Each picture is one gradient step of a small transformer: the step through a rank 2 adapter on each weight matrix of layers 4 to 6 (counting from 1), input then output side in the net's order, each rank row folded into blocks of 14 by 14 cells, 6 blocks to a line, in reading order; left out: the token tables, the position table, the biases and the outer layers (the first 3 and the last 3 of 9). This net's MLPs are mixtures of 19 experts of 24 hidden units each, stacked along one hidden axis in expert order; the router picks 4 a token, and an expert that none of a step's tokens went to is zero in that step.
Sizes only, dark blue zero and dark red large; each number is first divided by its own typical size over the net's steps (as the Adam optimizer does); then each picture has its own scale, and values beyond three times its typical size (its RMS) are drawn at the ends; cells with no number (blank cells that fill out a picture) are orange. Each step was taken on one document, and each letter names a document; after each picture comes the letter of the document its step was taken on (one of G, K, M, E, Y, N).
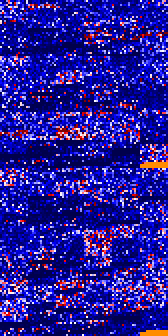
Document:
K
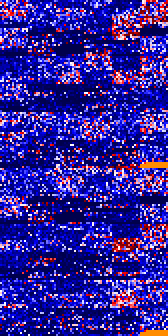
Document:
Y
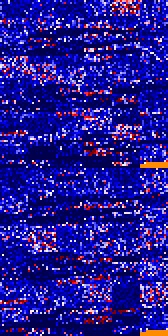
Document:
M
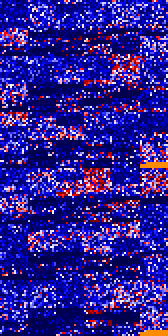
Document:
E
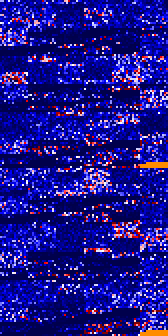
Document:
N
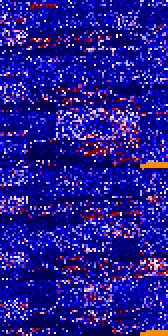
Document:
M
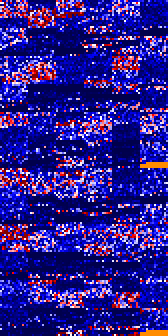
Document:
Y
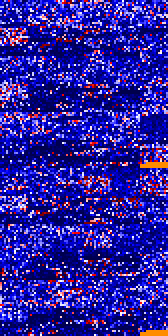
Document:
K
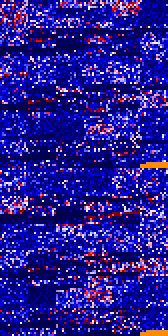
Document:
M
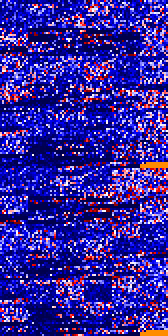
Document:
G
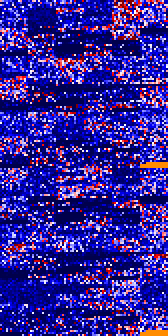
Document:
Y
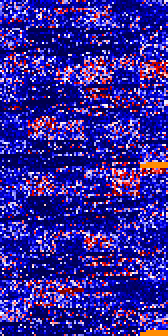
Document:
G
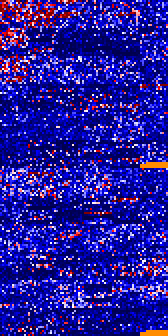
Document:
K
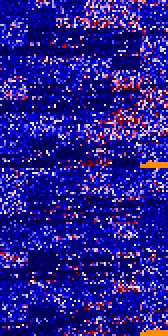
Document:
N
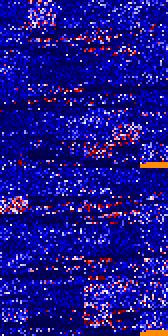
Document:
M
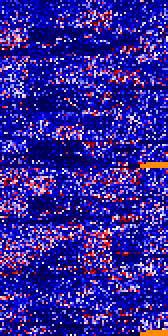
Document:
K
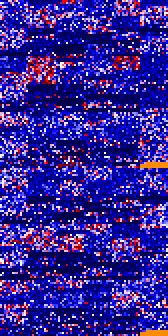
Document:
Y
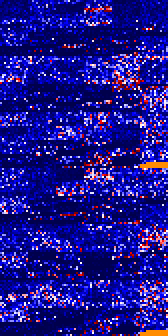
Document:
N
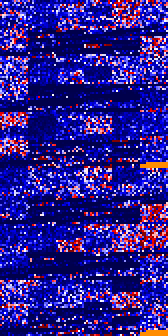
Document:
Y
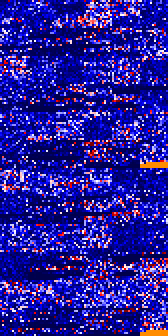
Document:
M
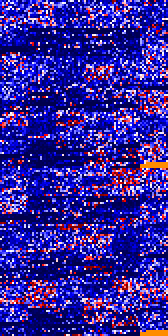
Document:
G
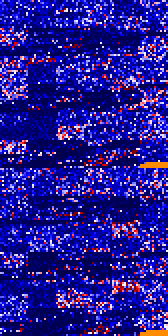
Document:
N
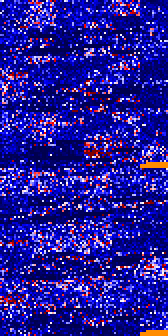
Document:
M
